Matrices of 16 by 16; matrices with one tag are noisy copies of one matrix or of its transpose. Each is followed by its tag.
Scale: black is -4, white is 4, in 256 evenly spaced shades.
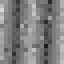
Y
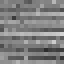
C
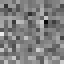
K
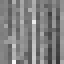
C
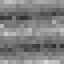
Y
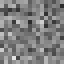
K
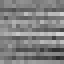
C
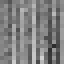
C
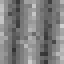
Y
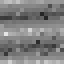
Y
